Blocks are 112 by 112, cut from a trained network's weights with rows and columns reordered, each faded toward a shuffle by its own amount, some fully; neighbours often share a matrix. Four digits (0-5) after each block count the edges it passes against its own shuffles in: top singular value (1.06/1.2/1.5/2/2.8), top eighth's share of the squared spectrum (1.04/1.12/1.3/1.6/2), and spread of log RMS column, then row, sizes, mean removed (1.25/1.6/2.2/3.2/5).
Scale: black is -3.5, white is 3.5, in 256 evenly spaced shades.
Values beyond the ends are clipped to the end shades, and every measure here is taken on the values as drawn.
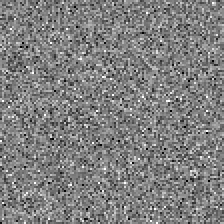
0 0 0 0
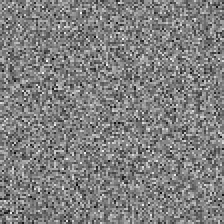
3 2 0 0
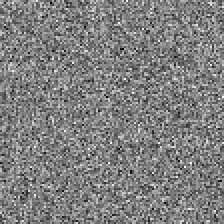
0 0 0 0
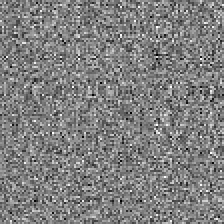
3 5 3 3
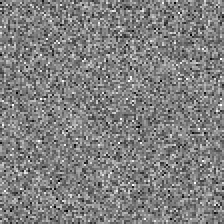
0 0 0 0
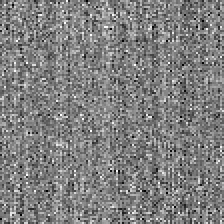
4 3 1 2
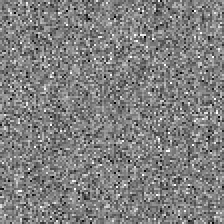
1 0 0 0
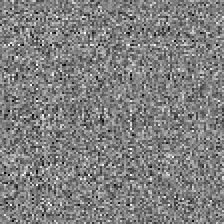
3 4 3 2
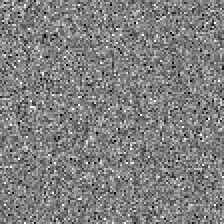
0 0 0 0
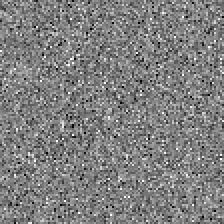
0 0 0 0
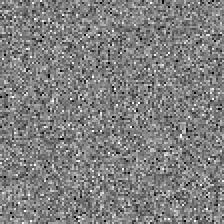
1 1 0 0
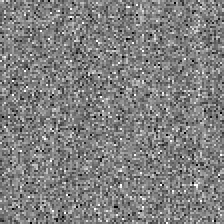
1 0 0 0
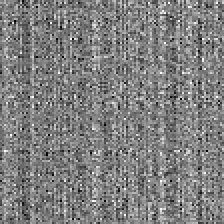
4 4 2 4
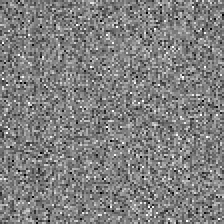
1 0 0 0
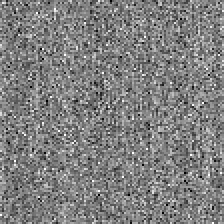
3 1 0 0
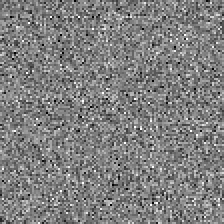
1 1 0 1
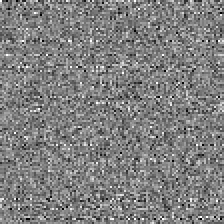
3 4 1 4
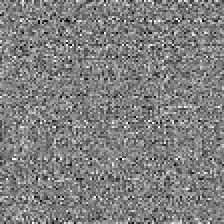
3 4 1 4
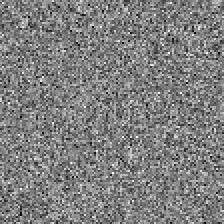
2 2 1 0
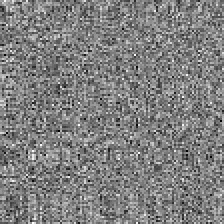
4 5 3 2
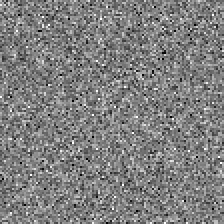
1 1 0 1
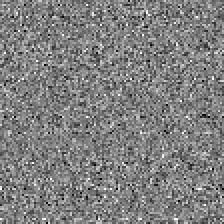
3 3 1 3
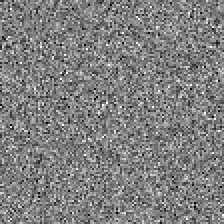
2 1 0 0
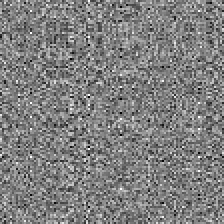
4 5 3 1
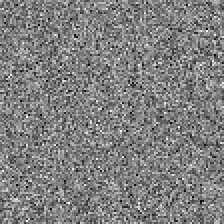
2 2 0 1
